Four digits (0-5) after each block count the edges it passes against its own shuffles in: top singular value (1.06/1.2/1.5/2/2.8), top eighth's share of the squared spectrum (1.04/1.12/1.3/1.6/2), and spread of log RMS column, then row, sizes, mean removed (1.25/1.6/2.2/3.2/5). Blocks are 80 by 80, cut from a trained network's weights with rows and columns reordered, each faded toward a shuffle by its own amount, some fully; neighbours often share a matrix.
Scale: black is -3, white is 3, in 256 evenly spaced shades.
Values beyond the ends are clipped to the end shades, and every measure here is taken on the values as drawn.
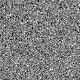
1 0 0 0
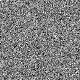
1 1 0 0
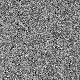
0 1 0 0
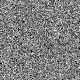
2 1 0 1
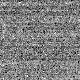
3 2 1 0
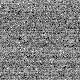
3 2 0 0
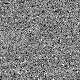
1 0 0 0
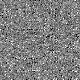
2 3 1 2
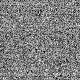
1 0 0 0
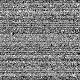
4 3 1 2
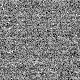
2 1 0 0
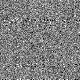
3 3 0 2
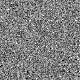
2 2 0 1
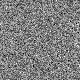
0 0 0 0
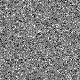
2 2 0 1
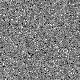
0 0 0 0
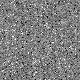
1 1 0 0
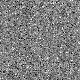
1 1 0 0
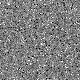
0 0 0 0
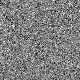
0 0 0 0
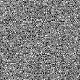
3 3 0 2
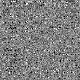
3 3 1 2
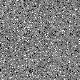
2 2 1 0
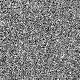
0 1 0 0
